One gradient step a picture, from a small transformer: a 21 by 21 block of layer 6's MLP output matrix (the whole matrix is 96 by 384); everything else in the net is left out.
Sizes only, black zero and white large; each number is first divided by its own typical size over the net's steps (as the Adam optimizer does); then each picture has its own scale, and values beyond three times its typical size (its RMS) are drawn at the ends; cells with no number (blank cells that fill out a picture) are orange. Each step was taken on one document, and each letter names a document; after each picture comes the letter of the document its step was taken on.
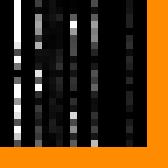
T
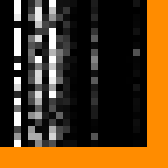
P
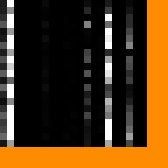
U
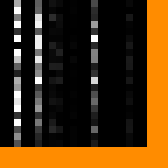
T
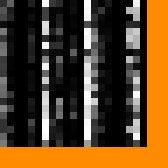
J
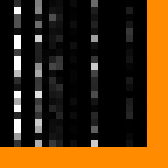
T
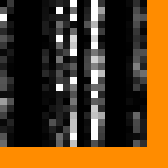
J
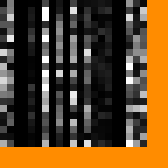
J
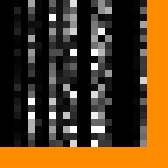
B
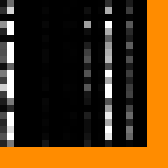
U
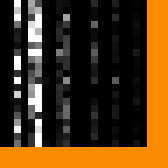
P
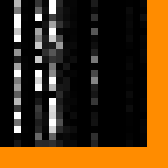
T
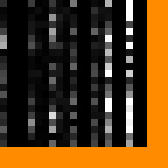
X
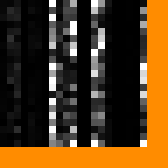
B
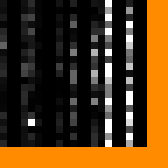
X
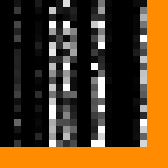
B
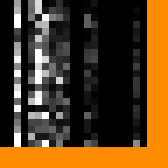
P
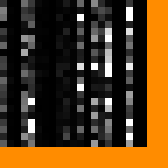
X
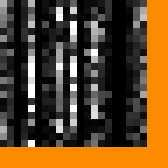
J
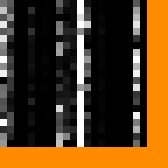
J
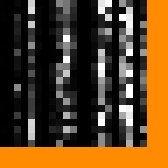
B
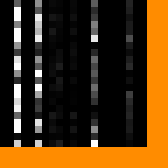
T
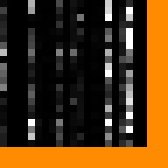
X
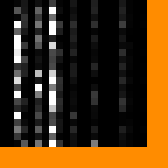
T
